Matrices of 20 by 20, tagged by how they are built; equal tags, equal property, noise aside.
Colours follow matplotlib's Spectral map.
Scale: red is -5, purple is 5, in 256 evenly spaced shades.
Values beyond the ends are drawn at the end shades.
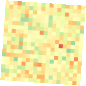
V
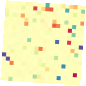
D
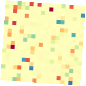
D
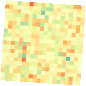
V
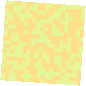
V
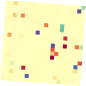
D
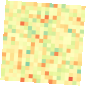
V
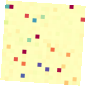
D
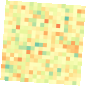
V
